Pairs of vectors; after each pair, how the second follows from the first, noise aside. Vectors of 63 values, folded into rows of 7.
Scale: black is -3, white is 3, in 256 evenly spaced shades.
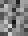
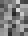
reversed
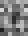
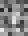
negated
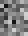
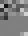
partly zeroed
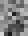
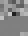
partly zeroed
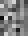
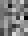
reversed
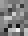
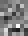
negated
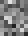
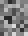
negated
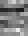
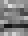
reversed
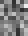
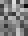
negated
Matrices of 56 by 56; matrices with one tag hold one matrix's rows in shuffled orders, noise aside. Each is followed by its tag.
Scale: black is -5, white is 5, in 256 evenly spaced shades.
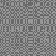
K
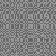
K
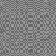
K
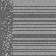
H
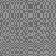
K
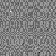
K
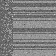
H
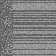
H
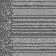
H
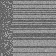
H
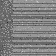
H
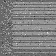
H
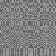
K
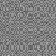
K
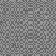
K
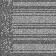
H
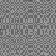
K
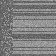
H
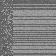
H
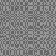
K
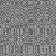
K
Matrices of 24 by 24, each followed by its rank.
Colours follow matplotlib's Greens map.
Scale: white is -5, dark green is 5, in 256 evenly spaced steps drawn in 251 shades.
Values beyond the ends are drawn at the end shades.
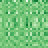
two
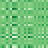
one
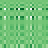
one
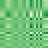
one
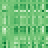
two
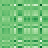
one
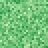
full rank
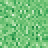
five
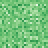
five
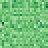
five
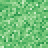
full rank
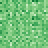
five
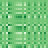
one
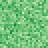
full rank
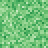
full rank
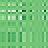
one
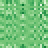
two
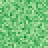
full rank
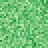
full rank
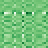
two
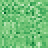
five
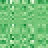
two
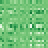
two
